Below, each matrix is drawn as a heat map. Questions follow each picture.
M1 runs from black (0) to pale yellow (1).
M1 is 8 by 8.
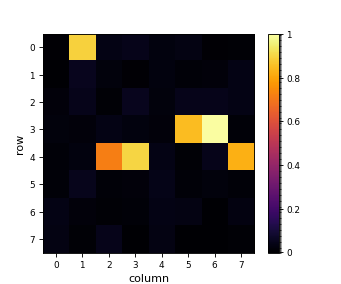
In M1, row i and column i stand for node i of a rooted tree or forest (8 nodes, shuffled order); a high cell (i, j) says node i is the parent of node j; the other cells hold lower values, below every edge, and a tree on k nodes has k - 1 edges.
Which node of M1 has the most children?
4
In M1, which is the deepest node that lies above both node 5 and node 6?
3
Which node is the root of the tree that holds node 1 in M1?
0
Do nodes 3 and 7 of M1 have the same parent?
yes
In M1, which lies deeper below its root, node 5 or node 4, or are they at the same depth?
node 5
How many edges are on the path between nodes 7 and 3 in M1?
2
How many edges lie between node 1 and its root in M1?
1
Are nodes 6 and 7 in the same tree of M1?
yes
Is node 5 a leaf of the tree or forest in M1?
yes
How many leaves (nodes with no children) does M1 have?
5
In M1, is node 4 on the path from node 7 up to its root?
yes
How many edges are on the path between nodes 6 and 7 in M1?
3
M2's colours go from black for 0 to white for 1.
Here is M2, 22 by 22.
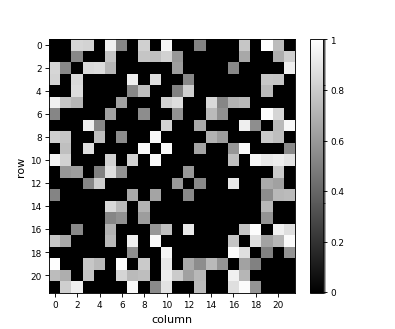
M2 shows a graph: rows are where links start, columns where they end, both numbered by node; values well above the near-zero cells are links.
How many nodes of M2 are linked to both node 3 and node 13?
6
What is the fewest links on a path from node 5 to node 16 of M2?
1
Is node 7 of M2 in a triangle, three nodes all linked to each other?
yes
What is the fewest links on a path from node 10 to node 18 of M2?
1
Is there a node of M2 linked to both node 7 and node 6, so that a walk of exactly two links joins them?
yes
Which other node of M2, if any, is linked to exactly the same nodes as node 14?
node 15
